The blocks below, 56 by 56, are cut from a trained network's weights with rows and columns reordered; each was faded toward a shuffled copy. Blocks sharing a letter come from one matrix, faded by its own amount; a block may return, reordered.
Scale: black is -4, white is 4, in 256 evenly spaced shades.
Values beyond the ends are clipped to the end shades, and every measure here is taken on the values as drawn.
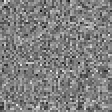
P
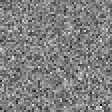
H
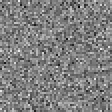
H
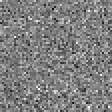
H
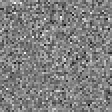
H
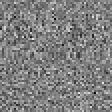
P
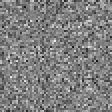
P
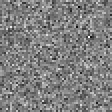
H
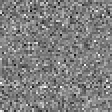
H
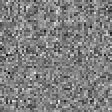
P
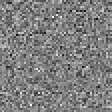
P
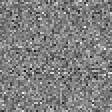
H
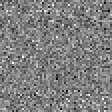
H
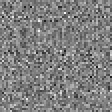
P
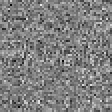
P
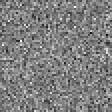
H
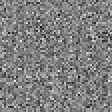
P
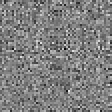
P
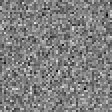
H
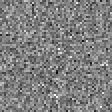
H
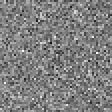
H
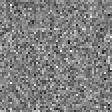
H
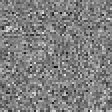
P
